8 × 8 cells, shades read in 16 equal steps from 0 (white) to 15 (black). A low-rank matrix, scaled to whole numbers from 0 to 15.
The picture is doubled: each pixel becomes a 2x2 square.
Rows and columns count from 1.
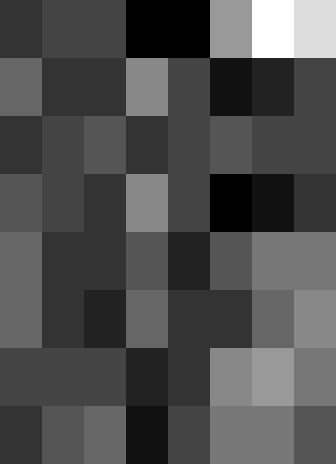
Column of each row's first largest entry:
4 6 1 6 5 3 4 4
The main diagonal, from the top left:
12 12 10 7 13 12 6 10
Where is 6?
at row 1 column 6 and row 7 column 7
